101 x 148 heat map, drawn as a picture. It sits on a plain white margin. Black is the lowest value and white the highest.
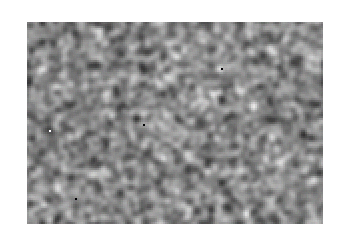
The field is mottled with small blotches. No seam splits the table. No single row or column stands out from its neighbours. The histogram is bell-shaped. Four lone cells stand out: one far higher and three far lower than their neighbours. There is no overall slope. There are no regular stripes. The halves do not mirror each other.
